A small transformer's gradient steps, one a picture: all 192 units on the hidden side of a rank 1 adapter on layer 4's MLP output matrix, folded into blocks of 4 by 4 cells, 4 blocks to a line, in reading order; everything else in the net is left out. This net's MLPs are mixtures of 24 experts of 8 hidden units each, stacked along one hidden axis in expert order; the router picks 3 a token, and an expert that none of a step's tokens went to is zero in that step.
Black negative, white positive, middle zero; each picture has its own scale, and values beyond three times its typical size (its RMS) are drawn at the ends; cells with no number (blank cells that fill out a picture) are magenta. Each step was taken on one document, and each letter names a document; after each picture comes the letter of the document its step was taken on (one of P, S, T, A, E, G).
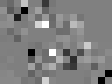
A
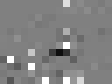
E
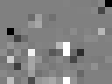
E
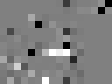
E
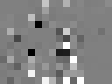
E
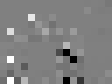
E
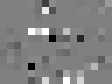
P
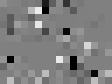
A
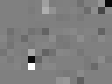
P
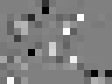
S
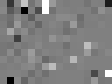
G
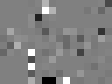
P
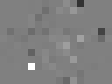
P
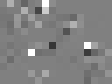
G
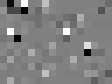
G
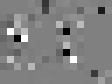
S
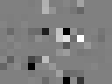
P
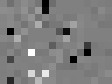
G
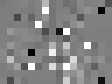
A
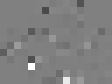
P
